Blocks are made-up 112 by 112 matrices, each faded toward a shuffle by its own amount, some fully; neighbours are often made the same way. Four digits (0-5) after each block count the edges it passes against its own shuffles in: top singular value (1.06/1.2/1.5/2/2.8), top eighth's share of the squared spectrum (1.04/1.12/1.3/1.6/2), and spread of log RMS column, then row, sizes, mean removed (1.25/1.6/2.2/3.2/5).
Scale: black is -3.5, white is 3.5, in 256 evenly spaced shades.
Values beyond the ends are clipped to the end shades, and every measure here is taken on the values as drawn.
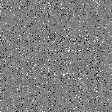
2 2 2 2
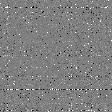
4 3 1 2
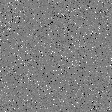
0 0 0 0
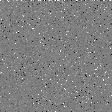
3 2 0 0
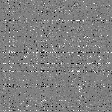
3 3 2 3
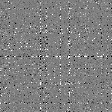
3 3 2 3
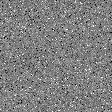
0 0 0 0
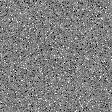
0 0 0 0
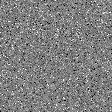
0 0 0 0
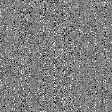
2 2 3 0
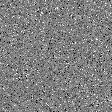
0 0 0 0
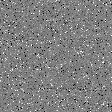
2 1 0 0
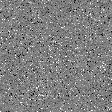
3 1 0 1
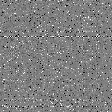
4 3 1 2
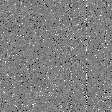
4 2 1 0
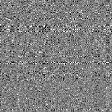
4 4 2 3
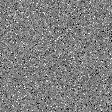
1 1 0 0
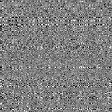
4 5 2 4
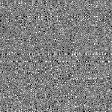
4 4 2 3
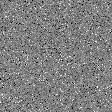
0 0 0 0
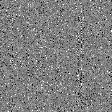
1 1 2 0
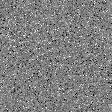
0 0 0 0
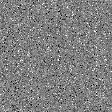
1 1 2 0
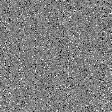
1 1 2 0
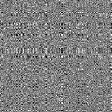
5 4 3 3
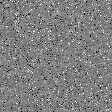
2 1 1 0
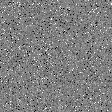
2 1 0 0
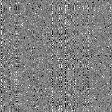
4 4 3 1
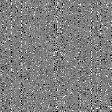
4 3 3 1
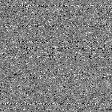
1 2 0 3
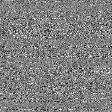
2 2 0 4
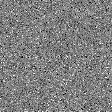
0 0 0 1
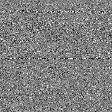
2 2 0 3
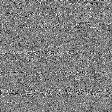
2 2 0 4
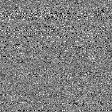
2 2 0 4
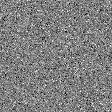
0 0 0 1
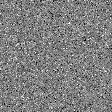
0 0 0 1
